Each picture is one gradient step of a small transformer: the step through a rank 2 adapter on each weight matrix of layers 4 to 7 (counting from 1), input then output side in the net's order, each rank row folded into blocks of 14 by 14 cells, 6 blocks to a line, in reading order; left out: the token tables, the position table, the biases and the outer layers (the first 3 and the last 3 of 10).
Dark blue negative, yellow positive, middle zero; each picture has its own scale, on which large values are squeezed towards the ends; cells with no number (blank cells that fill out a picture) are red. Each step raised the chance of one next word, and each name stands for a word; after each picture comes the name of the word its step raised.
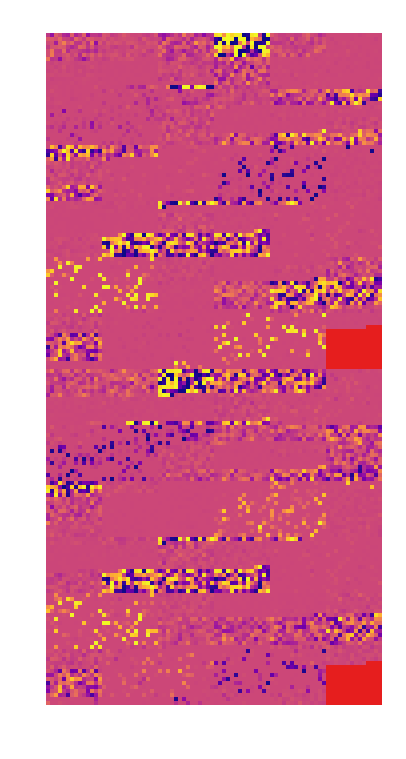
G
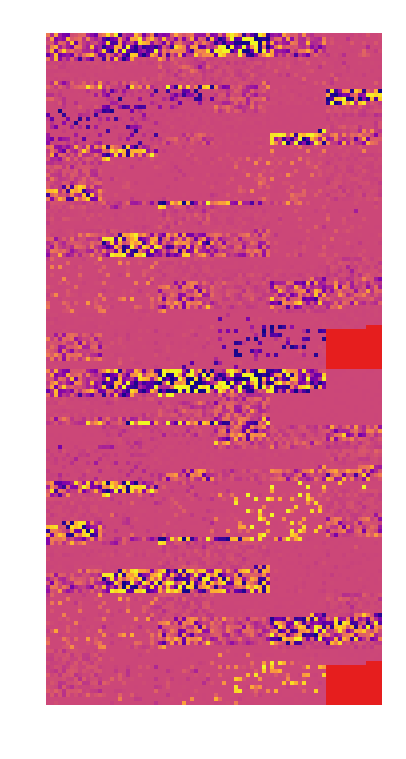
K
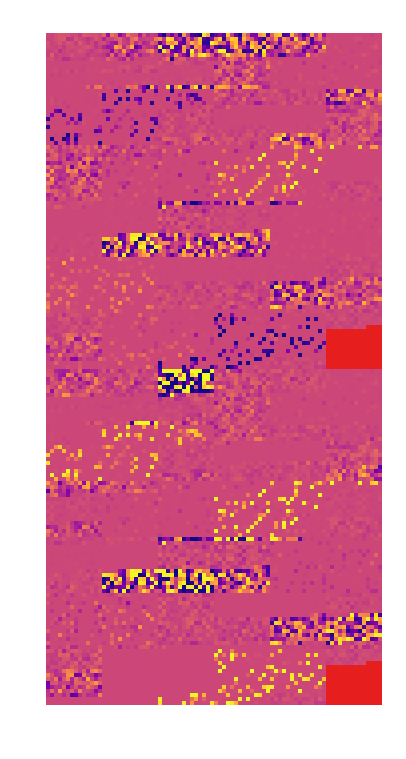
K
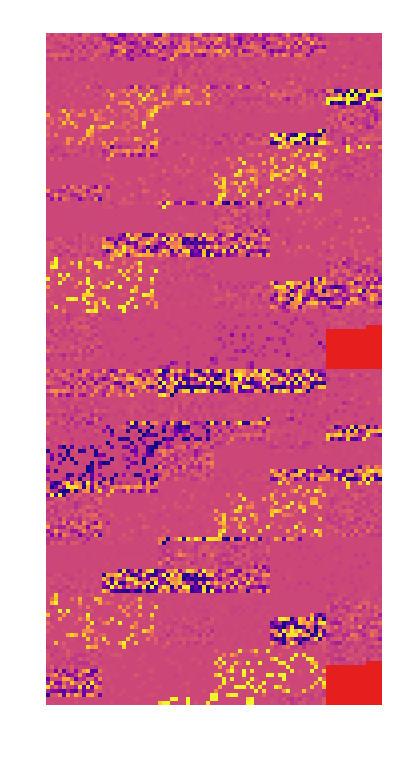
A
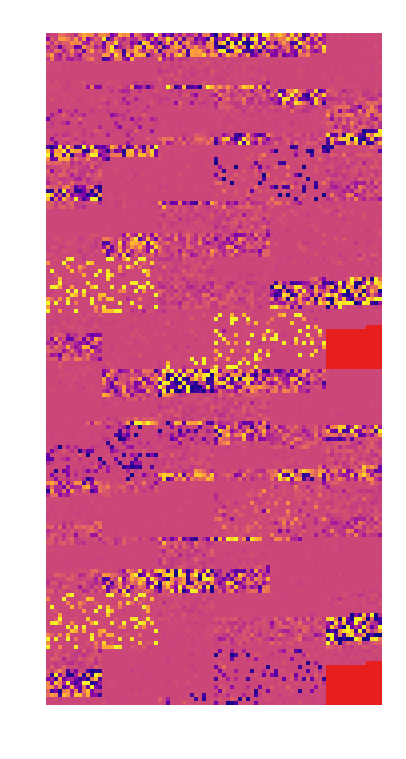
G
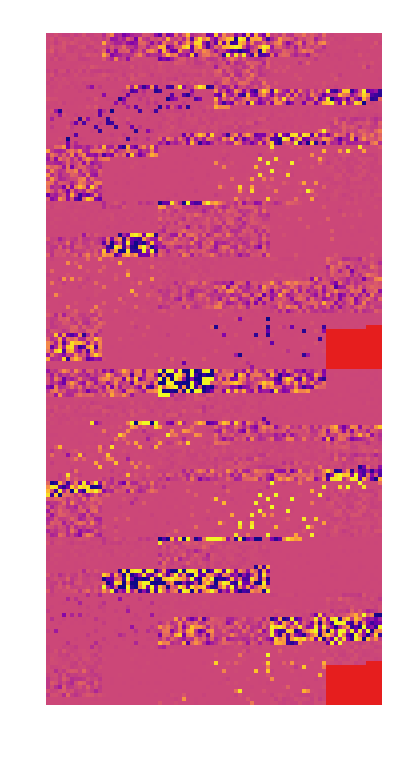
K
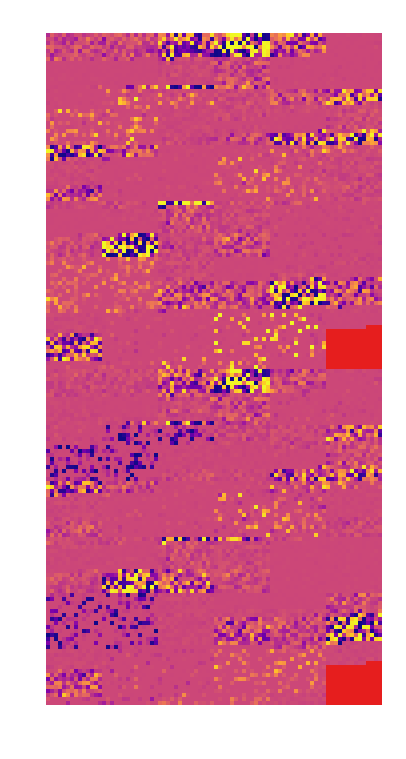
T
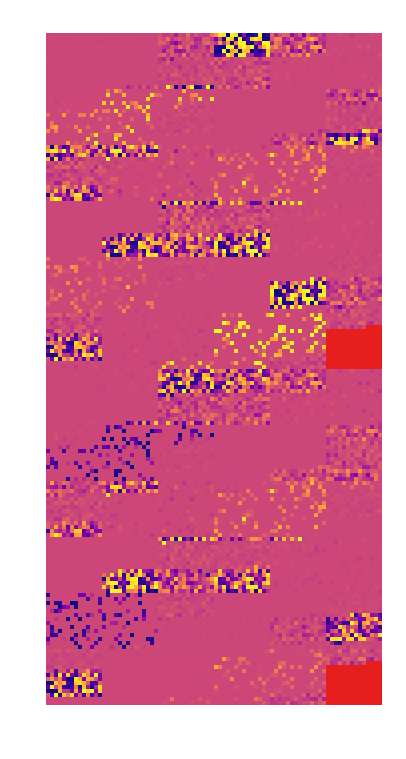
T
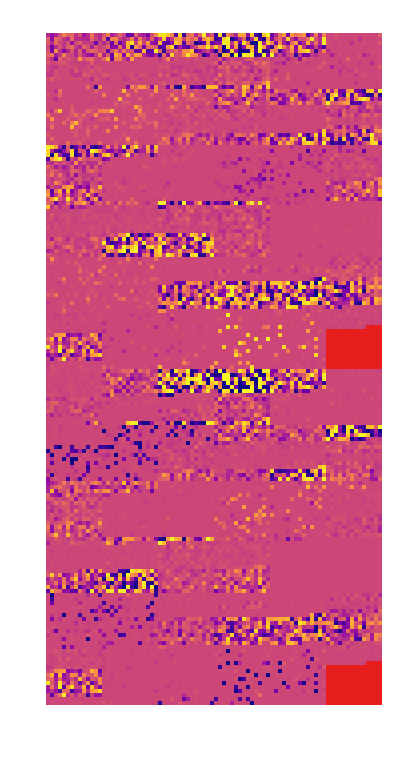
T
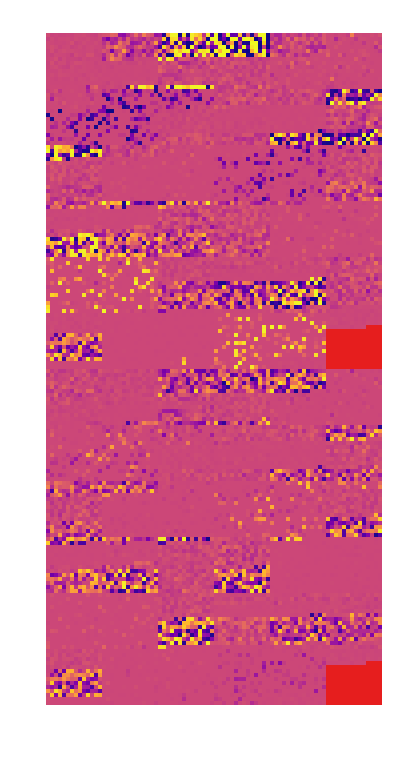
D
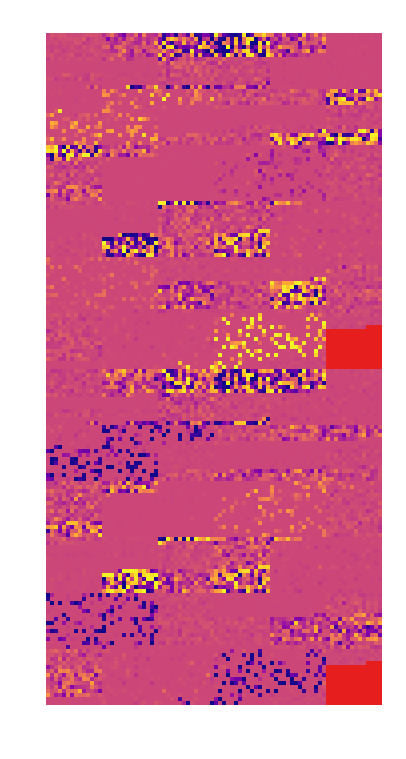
T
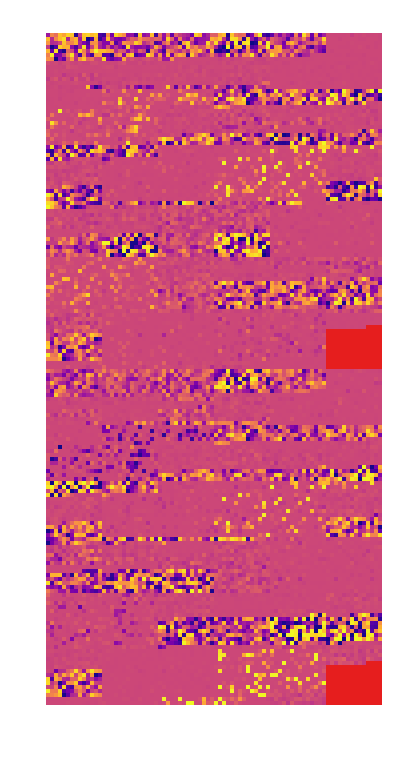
A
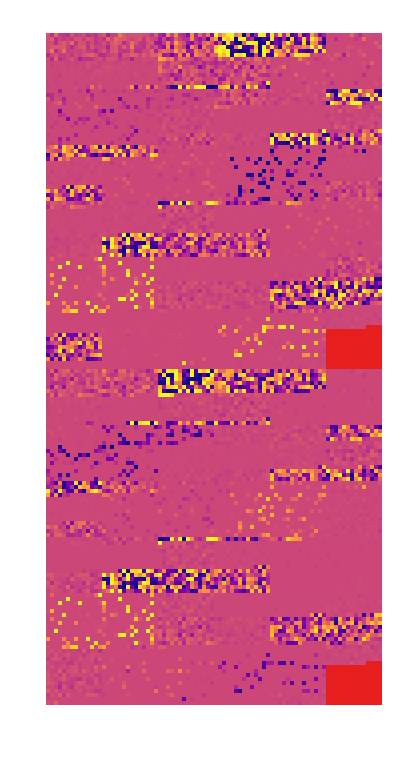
G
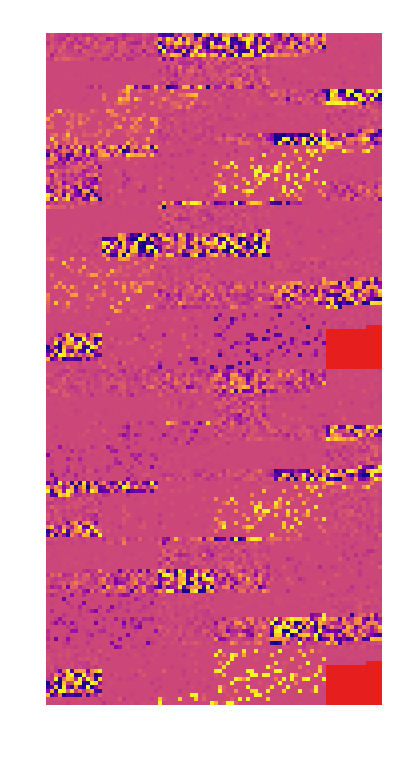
A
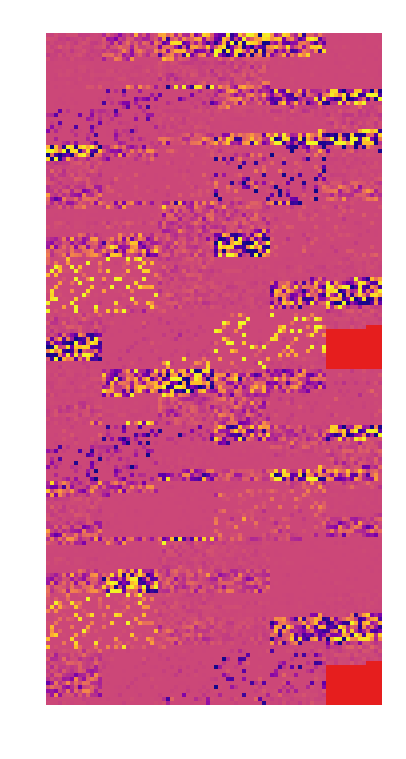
G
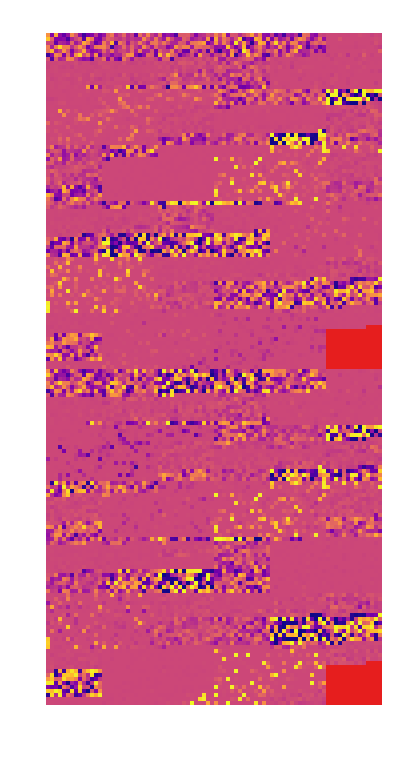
A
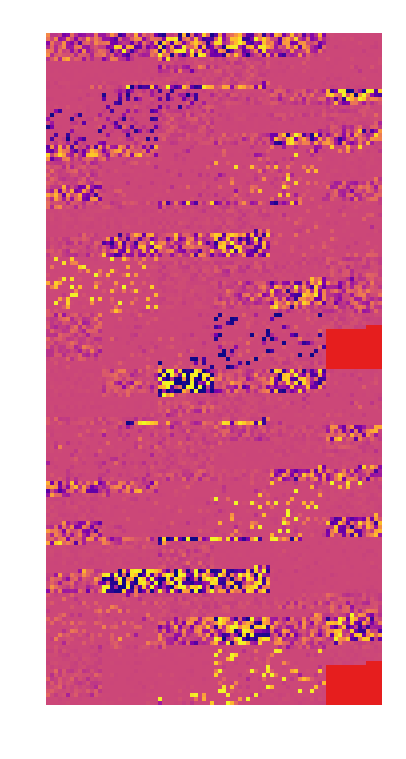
K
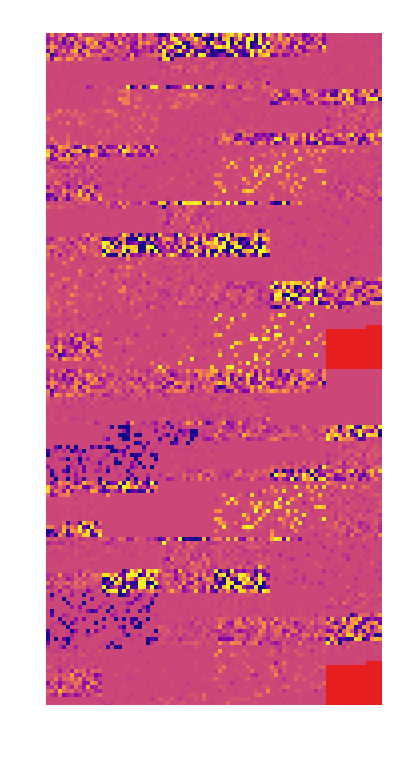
T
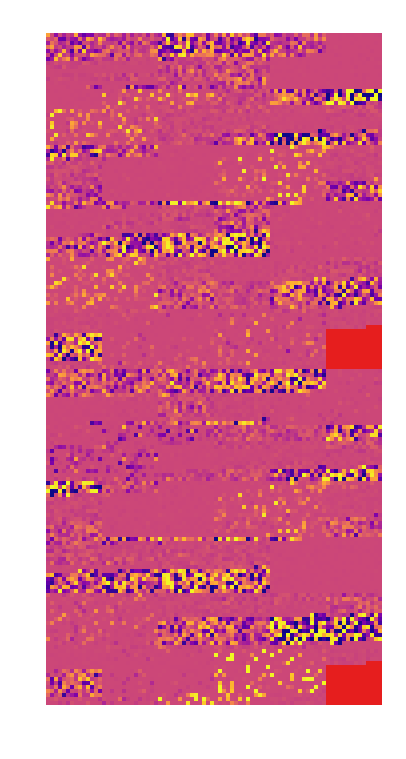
A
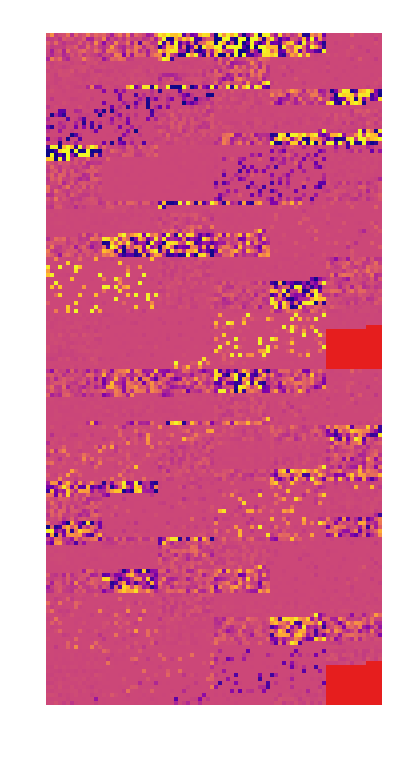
D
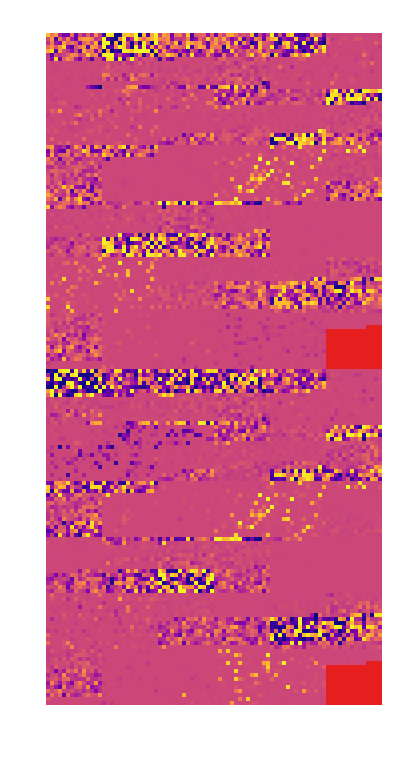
A
